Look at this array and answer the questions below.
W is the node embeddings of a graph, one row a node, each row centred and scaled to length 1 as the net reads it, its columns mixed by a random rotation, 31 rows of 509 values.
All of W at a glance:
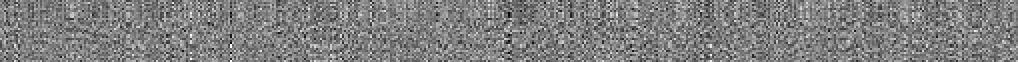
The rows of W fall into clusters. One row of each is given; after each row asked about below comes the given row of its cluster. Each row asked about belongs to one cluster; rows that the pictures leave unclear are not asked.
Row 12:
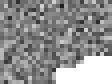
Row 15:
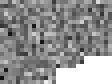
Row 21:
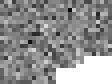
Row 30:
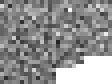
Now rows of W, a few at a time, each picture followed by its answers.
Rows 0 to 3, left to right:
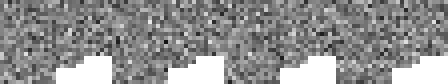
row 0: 12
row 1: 21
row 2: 12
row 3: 21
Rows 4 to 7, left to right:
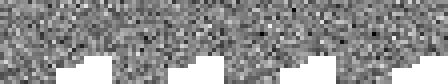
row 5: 12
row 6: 21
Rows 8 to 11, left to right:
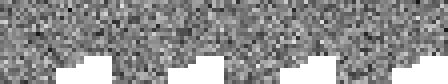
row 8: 21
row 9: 15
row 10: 21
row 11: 12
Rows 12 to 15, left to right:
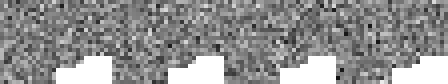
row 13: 30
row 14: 15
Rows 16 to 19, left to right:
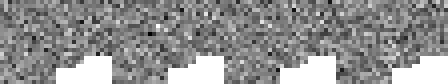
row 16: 12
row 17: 21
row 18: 21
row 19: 15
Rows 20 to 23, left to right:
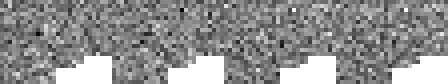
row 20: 21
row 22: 30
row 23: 30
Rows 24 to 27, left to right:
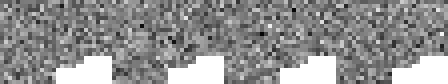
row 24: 12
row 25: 15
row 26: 21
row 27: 30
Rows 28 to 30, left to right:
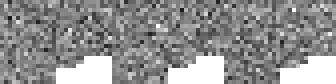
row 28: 12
